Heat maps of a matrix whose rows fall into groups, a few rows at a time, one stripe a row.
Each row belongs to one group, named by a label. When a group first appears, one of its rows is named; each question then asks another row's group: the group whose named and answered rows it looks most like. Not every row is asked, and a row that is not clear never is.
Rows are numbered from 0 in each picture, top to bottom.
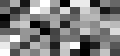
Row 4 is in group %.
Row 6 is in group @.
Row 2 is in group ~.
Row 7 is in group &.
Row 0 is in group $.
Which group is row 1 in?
~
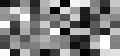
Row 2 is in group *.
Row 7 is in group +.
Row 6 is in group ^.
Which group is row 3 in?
&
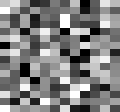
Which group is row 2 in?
+
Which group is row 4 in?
$
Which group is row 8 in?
^
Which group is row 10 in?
^
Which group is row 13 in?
@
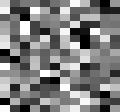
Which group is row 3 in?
*
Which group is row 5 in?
&
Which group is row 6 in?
@
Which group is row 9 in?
@
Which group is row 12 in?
+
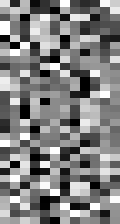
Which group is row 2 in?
$
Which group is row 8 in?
%
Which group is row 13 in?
^
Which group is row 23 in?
&
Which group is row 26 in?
$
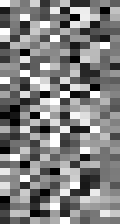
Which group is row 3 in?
$
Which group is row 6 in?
^
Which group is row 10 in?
*
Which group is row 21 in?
~
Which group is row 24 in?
@
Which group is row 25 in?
*
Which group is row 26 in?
@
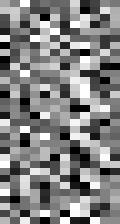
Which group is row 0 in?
*
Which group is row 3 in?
$
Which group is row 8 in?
~
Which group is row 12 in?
$
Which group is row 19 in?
$
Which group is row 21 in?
^
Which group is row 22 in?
&
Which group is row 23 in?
+
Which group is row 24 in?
~
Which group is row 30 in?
$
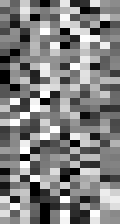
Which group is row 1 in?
*
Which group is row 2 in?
+
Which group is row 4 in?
$
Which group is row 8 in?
~
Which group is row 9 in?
$
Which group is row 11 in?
~
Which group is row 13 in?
&
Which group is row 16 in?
*
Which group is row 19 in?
$
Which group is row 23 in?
*
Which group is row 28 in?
+
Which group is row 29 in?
%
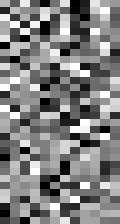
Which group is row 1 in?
^
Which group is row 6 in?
^
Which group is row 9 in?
@
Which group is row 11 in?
%
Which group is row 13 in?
^
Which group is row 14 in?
%
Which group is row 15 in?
+
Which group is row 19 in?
^
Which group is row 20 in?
*
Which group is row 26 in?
%
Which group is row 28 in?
@
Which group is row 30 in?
~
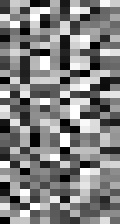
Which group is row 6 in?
$
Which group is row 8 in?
$
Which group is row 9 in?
$
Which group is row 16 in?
@
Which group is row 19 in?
+
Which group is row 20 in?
+
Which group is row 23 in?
+
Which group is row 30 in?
*
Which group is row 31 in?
^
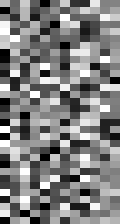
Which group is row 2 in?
+
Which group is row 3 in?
@
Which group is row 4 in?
+
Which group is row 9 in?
$
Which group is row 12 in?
+
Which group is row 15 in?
^
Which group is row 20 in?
&
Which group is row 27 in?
+
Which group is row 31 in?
~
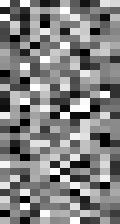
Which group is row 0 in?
+
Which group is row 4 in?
$
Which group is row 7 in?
^
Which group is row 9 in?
*
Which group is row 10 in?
~
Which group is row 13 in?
^
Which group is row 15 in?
$
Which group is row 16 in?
&
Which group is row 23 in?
&
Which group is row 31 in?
@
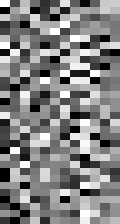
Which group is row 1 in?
~
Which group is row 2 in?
@
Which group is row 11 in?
$
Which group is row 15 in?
+
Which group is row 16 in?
&
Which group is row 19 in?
$
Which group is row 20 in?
~
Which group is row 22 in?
^
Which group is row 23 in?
*
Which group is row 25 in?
^
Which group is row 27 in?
*
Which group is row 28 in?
~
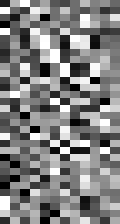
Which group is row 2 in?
%
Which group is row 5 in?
$
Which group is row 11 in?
$
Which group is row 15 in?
+
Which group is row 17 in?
^
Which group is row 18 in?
+
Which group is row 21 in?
&
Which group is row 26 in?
~
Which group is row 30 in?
@
